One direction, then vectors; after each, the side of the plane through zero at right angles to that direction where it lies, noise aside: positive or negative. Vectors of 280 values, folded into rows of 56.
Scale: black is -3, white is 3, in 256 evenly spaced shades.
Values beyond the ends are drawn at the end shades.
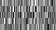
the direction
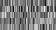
negative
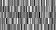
positive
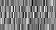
negative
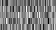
negative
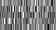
positive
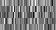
positive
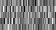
negative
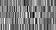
positive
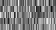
negative
